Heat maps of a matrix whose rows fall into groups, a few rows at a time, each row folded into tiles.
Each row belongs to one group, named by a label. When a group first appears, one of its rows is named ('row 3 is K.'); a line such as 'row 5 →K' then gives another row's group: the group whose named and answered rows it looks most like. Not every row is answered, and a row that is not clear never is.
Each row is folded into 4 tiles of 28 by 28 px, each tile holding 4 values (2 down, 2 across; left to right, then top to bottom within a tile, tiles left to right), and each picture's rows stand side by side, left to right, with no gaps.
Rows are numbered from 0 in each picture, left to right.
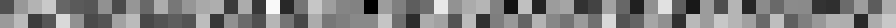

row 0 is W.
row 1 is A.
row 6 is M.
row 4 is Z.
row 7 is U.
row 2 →A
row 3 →U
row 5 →U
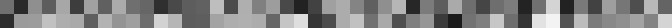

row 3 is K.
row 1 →U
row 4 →U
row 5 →M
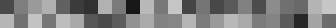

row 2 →A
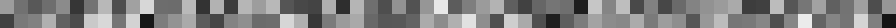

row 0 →U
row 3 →A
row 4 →W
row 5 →M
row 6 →K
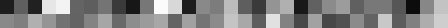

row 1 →M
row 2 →K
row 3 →U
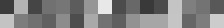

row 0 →A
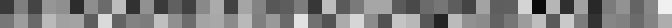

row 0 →M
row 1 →U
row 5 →A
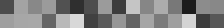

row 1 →W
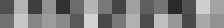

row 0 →A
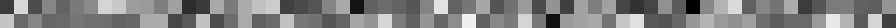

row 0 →A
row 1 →K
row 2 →W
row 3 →U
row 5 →W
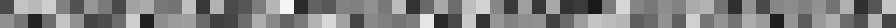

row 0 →W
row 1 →Z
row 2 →M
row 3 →K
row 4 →Z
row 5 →M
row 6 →Z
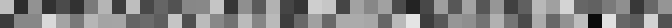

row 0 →U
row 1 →A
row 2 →A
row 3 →W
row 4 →A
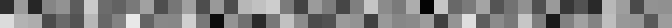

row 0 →A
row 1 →Z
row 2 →W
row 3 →Z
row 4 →Z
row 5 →M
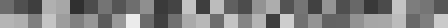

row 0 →K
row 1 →Z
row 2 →W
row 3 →M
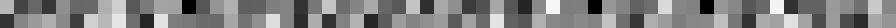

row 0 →U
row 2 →K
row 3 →Z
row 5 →U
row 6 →U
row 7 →A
